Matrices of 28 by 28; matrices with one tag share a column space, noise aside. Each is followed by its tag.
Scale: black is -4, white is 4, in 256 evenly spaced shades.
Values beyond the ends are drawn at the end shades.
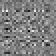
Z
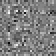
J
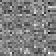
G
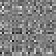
G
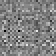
Z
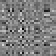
Z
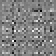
Z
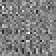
G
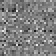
Z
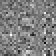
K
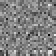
K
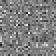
J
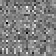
G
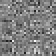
G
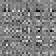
Z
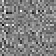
J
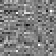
J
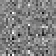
K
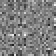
K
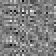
J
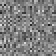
J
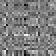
K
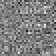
G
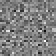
Z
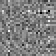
J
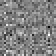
K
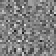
G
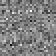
J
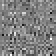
K
